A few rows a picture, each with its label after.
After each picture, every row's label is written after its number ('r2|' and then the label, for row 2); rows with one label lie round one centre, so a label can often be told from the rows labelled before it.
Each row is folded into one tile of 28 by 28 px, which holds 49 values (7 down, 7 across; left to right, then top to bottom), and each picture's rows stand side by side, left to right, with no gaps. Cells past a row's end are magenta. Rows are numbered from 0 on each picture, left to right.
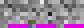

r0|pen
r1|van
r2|pen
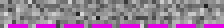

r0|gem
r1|pen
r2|van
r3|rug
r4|rug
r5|rug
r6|pen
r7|pen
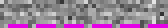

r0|pen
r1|pen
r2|rug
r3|pen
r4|pen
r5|van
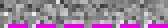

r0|gem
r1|gem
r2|pen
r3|pen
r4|gem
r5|gem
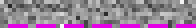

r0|pen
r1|pen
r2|gem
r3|van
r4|pen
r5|pen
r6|van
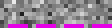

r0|van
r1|van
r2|pen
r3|rug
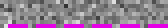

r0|gem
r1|rug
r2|pen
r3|rug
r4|pen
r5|rug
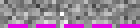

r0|pen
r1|pen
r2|gem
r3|pen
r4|rug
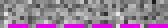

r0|gem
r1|pen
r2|pen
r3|van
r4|gem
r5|rug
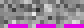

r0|pen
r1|gem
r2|pen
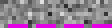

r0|rug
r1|van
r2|pen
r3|van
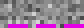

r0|rug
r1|gem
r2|rug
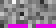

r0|van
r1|rug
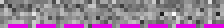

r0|pen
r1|gem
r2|pen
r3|rug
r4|pen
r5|van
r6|gem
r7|van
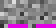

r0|van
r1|rug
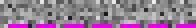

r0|pen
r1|van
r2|rug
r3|van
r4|pen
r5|van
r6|van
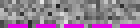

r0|van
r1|van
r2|gem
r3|rug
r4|pen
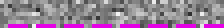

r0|pen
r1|gem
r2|rug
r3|rug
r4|gem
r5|van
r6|van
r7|gem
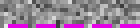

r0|gem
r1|pen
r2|van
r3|gem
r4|pen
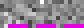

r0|gem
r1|van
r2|rug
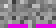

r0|rug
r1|rug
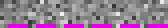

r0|rug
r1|van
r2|gem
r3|rug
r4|gem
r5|rug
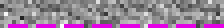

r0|gem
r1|pen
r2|gem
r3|van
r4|pen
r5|gem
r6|pen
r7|van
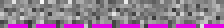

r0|van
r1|van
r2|van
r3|rug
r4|van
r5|rug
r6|van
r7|gem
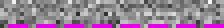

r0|van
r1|pen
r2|van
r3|van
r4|pen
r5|pen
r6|gem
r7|van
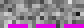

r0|gem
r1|rug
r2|van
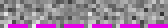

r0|gem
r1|gem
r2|rug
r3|gem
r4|gem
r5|van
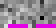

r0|gem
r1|rug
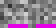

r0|pen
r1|rug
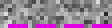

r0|gem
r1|rug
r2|pen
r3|van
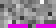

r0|gem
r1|van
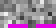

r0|gem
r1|van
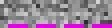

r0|pen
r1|pen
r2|gem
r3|van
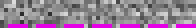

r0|van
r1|van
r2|pen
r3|rug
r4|pen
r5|pen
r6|pen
